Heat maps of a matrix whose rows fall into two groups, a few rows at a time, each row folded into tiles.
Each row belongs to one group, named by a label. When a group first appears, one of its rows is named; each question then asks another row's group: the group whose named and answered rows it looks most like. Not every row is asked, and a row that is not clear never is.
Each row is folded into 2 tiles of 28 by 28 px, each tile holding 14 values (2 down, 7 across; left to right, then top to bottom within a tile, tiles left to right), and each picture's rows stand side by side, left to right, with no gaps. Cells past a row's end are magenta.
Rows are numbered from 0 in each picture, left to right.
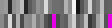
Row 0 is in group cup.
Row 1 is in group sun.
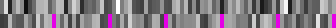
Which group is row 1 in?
cup
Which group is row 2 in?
sun
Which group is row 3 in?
sun
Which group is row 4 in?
sun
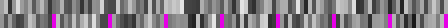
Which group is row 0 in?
cup
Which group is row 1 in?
cup
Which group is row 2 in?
cup
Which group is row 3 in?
sun
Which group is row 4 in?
cup
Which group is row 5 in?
cup
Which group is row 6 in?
sun
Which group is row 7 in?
cup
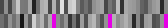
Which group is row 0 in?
cup
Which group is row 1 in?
cup
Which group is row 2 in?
cup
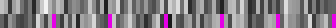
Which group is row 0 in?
cup
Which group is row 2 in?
sun
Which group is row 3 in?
sun
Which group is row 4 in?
sun
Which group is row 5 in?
sun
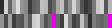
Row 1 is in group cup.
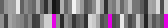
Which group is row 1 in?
cup
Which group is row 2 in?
cup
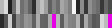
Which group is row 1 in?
sun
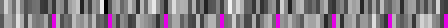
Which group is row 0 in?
sun
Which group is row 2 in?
cup
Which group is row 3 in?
sun
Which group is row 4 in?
sun
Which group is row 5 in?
cup
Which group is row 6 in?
cup
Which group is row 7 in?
cup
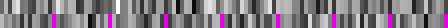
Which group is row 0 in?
cup
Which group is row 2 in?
sun
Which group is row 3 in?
cup
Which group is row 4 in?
cup
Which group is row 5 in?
sun
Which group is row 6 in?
sun
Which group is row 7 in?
sun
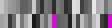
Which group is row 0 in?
sun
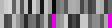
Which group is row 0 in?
sun
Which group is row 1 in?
cup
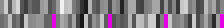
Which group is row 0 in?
cup
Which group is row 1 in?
sun
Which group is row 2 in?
cup
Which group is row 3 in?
cup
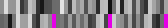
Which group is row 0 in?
sun
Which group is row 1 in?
sun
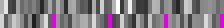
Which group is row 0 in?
sun
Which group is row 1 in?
cup
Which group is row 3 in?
cup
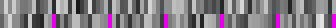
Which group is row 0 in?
sun
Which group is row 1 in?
sun
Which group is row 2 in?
cup
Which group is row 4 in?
cup
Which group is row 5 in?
cup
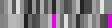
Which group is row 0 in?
sun
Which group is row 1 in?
cup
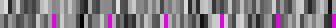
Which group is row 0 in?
cup
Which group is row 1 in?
sun
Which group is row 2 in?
cup
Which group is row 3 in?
sun
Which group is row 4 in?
sun
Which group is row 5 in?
cup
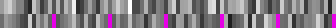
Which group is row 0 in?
sun
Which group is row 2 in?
sun
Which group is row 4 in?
sun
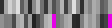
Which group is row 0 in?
sun
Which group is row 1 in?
cup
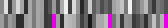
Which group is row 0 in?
cup
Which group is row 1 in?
sun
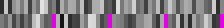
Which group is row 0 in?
cup
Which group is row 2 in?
cup
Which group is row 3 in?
cup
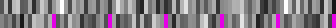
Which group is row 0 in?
cup
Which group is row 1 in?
sun
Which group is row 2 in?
sun
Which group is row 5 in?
sun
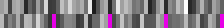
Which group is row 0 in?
cup
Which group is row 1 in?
sun
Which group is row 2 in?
sun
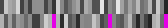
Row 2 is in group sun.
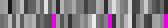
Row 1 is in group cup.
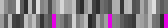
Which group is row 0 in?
cup
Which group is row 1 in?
sun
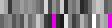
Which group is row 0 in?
cup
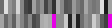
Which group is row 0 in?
sun
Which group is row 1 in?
cup
